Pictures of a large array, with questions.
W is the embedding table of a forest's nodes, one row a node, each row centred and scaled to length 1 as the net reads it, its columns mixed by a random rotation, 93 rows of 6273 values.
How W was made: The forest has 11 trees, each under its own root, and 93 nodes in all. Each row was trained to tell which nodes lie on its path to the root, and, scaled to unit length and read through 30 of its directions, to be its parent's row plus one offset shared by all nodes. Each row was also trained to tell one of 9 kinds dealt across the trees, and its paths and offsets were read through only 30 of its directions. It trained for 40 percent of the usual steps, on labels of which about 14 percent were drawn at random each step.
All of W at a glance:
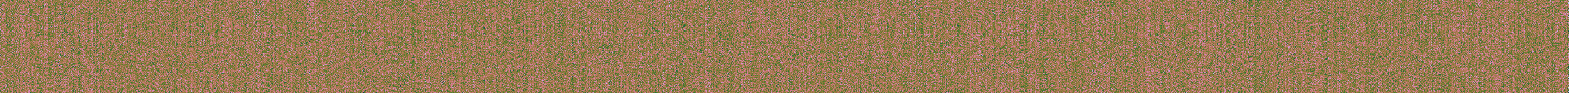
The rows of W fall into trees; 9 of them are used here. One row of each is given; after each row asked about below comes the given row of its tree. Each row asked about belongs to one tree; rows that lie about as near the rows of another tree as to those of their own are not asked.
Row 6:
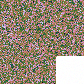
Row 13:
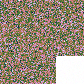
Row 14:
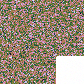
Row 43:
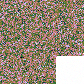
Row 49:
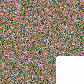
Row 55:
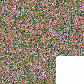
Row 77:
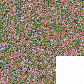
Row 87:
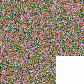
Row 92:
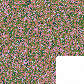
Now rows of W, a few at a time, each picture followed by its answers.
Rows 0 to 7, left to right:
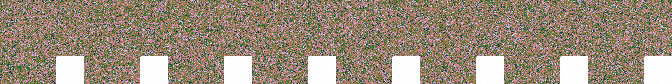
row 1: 14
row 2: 6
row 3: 87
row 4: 77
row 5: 6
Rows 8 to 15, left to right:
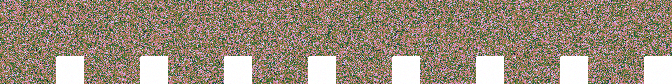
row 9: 92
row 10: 87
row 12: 92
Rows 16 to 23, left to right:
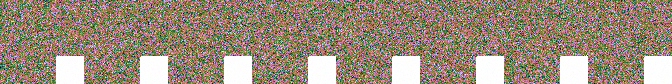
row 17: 49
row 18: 87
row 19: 49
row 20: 77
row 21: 92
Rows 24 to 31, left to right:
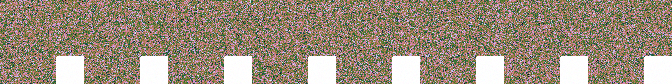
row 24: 43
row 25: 49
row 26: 14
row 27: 87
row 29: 87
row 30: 49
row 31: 49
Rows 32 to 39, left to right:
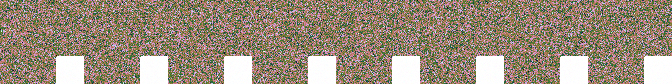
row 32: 77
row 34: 6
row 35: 55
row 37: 77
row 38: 49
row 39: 43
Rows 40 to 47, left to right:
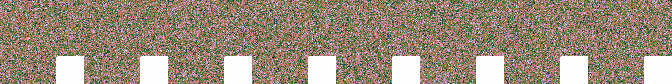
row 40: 49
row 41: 14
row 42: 43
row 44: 87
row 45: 43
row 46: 92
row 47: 92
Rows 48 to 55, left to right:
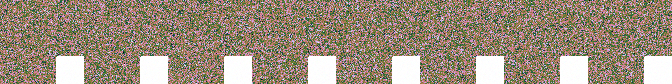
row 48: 55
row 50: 43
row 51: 14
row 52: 43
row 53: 77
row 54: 92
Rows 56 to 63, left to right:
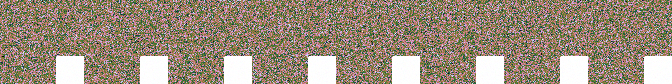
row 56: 87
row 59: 49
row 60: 55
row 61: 87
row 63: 43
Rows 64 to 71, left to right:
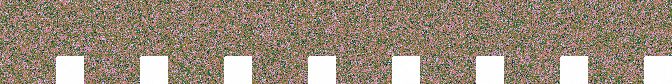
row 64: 92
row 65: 13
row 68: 13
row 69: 87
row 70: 87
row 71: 87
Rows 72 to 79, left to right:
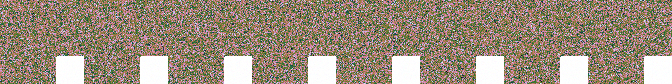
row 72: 49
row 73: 92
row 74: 49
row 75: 13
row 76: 43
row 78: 49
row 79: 43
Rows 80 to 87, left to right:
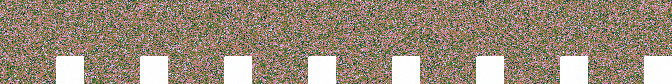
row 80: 87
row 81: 14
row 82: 43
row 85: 13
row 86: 43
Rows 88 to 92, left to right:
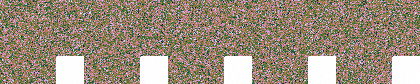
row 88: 92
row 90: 49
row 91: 43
